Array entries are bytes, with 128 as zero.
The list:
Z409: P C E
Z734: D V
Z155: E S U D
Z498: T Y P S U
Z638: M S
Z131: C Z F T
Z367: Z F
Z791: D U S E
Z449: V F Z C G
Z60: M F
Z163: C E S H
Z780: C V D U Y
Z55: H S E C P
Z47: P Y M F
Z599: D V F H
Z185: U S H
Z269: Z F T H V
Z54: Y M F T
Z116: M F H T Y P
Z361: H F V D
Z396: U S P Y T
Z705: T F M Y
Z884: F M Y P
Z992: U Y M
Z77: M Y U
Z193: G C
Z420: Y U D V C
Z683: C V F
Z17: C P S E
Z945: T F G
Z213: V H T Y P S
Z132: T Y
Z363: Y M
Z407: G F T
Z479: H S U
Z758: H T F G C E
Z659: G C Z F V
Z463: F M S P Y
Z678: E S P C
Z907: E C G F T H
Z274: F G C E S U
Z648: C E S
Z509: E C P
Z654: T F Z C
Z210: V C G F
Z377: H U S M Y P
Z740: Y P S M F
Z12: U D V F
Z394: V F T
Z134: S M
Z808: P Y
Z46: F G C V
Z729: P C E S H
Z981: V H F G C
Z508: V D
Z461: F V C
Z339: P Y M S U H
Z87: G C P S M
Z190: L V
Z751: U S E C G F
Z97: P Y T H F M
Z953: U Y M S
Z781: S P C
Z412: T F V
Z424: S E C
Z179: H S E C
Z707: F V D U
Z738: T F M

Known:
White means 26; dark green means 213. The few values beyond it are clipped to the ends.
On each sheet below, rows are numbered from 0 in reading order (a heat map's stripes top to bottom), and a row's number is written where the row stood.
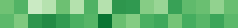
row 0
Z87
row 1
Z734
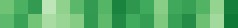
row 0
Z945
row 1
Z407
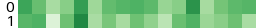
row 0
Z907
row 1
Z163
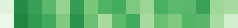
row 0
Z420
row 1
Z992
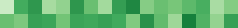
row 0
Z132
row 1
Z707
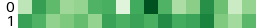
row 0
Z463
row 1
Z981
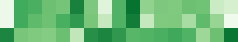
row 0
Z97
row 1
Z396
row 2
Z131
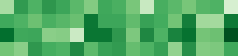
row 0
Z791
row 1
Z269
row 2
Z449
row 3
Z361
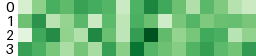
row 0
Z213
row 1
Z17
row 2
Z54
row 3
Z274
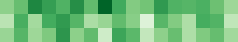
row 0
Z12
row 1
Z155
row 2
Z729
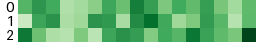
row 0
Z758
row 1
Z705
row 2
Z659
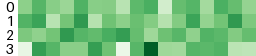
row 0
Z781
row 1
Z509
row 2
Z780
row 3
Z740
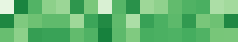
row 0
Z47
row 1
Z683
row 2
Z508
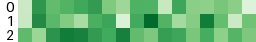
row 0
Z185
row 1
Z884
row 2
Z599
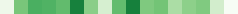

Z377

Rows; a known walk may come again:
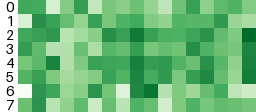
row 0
Z648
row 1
Z420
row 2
Z654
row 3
Z193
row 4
Z412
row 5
Z407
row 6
Z498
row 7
Z17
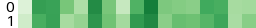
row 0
Z363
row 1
Z132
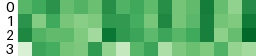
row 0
Z394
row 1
Z461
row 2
Z367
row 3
Z808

